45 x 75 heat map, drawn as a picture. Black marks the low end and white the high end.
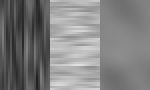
It is made of 1 by 3 panels. Panel 1,1: low, streaked downward. Panel 1,2: high, streaked across. Panel 1,3: middling, smooth, faint in contrast.
